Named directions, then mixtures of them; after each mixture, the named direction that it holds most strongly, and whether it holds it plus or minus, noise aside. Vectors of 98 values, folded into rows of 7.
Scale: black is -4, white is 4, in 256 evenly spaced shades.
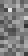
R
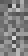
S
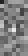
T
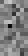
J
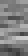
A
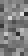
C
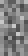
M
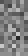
S, plus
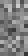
R, plus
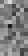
J, plus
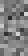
C, minus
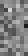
R, plus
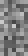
M, plus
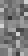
C, minus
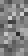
C, plus
